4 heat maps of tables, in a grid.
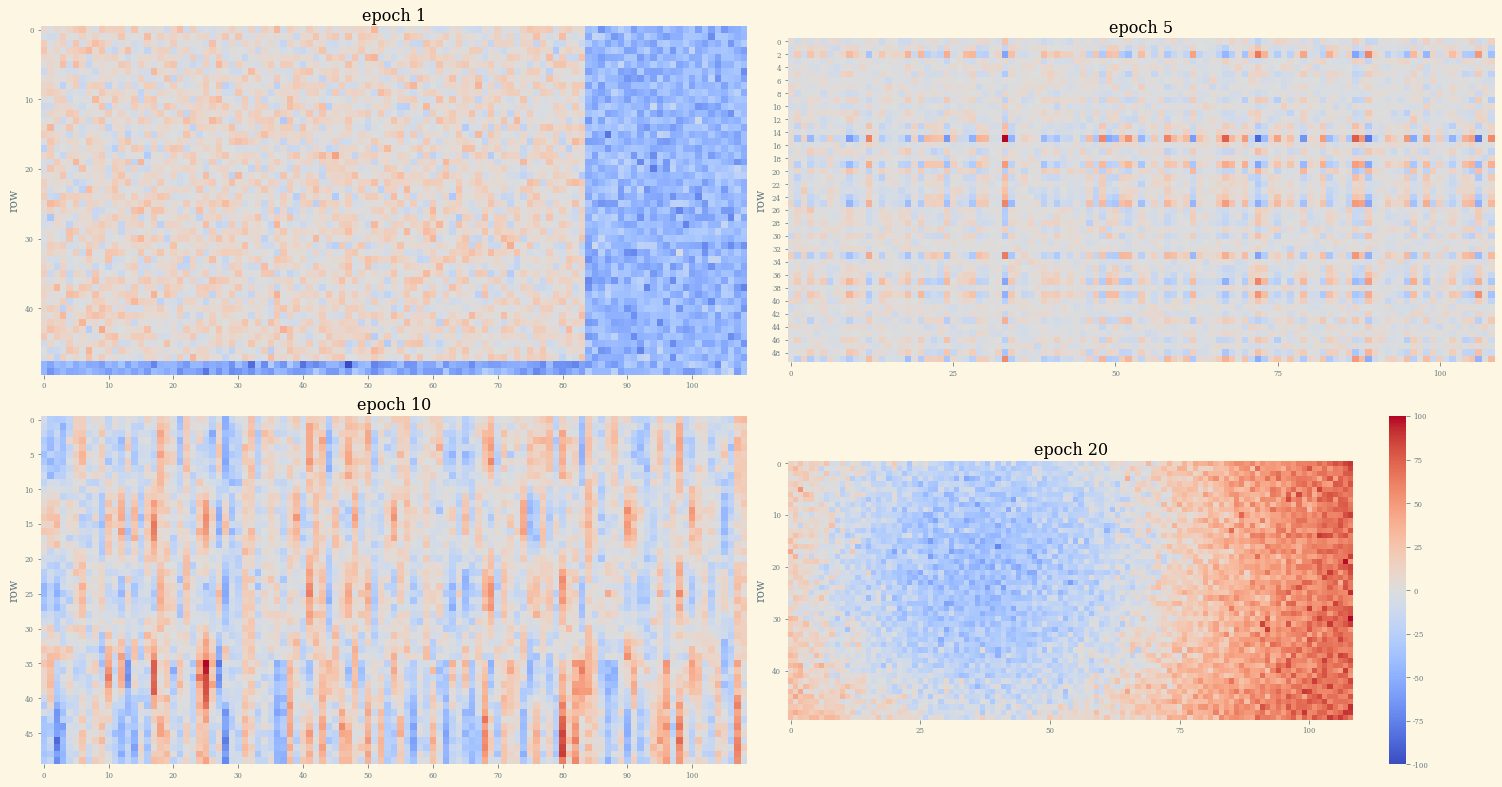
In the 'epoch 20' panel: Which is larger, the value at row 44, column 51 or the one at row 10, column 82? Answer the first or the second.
the second
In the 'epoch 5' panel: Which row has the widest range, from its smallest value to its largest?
15
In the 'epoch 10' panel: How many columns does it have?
109
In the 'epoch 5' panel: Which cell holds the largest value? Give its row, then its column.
15, 33
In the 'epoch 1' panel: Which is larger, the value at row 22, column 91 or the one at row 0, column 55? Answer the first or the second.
the second
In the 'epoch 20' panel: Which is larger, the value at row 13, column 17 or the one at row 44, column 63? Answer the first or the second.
the second
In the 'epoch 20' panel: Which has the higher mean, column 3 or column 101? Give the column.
101
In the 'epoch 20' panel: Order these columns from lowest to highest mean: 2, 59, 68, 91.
59, 68, 2, 91
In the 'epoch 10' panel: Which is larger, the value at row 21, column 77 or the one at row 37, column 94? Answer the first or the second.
the first
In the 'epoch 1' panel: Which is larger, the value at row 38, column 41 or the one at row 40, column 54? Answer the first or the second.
the first
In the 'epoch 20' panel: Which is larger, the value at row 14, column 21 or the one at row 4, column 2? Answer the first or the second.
the second
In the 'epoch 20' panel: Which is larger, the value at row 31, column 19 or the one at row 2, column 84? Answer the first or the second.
the second
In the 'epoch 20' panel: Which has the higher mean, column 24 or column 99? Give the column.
99
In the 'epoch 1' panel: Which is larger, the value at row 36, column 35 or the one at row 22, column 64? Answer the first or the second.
the second
